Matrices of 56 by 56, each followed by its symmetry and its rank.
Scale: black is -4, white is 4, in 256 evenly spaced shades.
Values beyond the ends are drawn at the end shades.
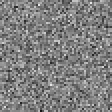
neither, full rank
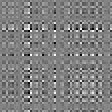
symmetric, rank two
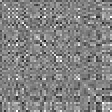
symmetric, rank five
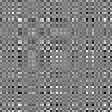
symmetric, rank two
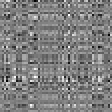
neither, rank three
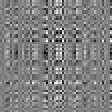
neither, rank two
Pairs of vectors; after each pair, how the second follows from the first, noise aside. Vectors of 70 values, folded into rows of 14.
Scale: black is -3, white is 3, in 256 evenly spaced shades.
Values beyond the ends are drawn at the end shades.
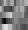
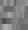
shrunk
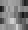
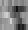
wrapped around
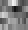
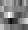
wrapped around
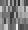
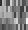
wrapped around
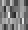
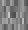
shrunk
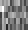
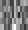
wrapped around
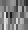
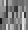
wrapped around
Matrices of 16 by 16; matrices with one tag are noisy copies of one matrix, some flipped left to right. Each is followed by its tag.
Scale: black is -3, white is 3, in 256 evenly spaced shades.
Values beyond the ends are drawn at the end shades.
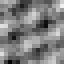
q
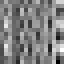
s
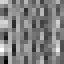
s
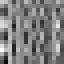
s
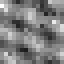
q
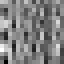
s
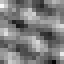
q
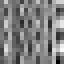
s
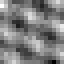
q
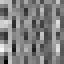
s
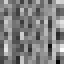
s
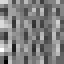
s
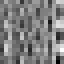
s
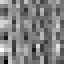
s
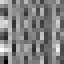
s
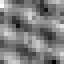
q
